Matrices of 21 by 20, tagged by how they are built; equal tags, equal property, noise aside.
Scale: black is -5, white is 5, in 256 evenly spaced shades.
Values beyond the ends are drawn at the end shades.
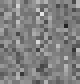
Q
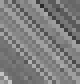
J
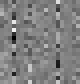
Q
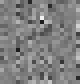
Q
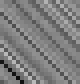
J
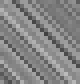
J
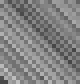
J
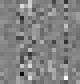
Q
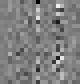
Q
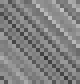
J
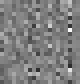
Q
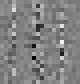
Q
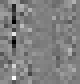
Q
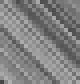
J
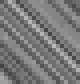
J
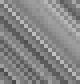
J
